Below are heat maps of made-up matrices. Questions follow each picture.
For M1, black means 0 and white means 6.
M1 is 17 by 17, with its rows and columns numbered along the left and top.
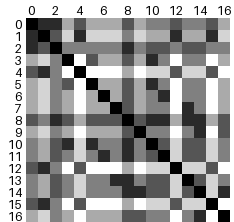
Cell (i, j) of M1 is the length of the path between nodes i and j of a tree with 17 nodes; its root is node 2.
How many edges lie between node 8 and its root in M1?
1
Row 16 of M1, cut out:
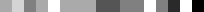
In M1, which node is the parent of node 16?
14
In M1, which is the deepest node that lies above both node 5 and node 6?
8
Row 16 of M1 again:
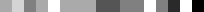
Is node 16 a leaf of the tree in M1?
yes
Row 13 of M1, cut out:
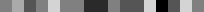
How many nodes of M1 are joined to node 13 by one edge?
2
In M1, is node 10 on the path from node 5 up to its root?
yes
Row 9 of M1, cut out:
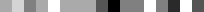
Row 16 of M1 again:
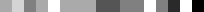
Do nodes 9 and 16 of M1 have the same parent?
yes
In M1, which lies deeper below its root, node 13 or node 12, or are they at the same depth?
node 12
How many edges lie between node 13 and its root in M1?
2
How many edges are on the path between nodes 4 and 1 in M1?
1
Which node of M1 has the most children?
8
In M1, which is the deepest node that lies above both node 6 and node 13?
8
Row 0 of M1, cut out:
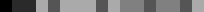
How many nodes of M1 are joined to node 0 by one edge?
2
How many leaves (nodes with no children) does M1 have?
9
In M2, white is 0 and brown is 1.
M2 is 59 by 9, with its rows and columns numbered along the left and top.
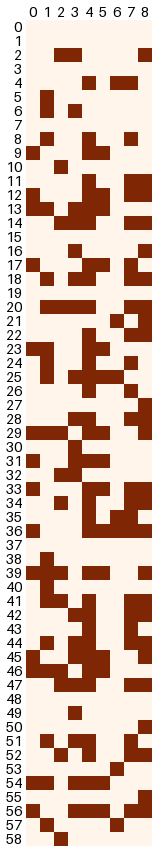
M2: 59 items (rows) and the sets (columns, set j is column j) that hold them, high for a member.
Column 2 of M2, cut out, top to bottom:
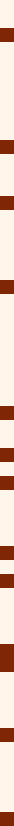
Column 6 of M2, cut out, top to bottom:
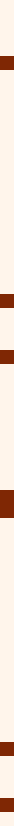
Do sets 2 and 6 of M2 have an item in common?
no
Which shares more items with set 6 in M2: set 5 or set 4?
set 4
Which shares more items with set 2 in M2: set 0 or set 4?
set 4
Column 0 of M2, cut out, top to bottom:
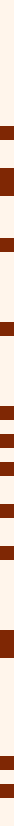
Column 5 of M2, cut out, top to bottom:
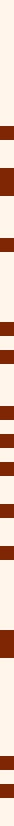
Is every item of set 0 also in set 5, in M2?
yes
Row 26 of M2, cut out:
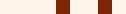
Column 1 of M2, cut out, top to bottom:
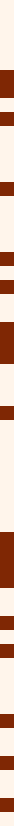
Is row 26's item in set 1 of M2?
no
